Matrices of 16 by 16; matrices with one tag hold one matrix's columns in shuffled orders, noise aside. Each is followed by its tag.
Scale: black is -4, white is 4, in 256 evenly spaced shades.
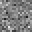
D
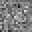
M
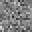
D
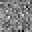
M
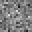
M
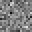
D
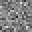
D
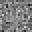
M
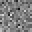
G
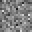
G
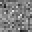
M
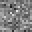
M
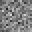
G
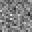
G
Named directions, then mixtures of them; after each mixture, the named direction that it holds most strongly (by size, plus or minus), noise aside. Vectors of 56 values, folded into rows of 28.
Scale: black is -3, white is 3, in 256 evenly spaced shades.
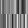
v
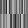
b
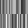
v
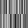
b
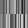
v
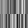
v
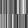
v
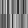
b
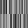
b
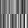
v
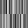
b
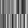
v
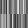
b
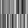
v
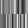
v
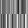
v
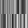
v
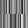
b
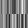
v
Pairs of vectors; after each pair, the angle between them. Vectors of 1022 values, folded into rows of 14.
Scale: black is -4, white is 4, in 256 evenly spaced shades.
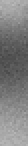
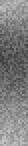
nearly parallel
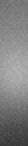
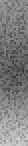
nearly opposite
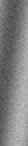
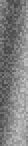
nearly parallel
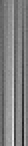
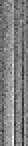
nearly parallel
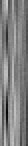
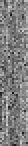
partly opposed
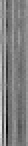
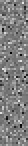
orthogonal
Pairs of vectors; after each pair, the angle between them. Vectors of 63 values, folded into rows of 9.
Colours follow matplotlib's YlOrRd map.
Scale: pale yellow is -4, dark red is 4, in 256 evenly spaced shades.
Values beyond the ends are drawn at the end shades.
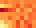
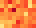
partly aligned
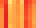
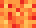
partly opposed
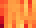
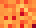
orthogonal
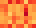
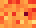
partly aligned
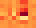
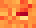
nearly parallel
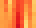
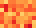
orthogonal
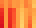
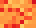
orthogonal
